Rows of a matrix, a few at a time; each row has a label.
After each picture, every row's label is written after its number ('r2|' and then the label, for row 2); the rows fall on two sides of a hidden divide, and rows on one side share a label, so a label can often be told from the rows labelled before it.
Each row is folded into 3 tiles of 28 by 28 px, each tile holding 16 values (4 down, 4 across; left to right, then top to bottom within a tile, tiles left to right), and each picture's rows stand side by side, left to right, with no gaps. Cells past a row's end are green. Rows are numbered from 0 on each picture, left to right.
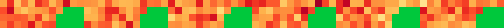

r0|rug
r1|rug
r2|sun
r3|rug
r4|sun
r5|rug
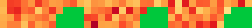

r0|rug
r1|rug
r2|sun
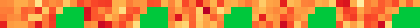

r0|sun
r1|rug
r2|sun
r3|sun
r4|sun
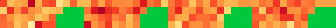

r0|sun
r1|rug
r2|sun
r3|rug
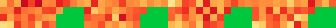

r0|rug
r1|rug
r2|rug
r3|rug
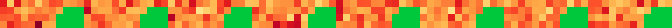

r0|sun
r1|sun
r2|rug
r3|sun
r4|sun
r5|sun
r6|sun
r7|sun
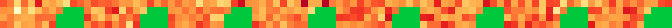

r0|sun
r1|rug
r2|rug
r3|sun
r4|rug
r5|rug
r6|sun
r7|sun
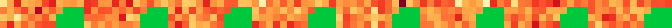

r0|sun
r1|rug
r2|rug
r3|sun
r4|rug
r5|sun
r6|sun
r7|sun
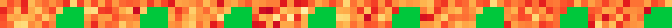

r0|rug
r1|rug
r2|sun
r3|sun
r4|sun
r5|rug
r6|rug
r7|rug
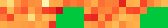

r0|rug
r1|rug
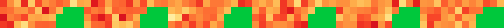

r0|rug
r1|rug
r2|sun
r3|sun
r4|sun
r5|rug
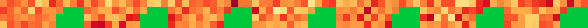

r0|sun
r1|sun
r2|rug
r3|sun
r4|rug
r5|rug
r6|rug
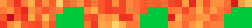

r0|rug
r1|rug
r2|rug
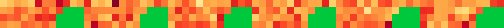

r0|rug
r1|sun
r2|rug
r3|sun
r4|sun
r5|sun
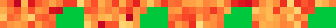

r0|rug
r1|sun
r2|rug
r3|sun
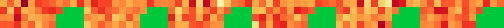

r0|rug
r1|rug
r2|rug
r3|rug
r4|rug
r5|rug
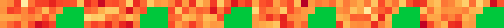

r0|sun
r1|sun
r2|rug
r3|sun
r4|sun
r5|sun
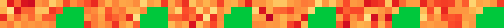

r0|rug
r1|sun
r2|sun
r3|sun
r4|rug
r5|sun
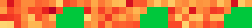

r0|rug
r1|sun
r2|rug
